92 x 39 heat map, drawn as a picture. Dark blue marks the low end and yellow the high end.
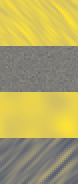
It is made of 4 by 1 panels. Panel 1,1: very high, slanting down to the right, faint in contrast. Panel 2,1: middling, fine-grained, faint in contrast. Panel 3,1: very high, smooth, faint in contrast. Panel 4,1: middling, slanting up to the right.
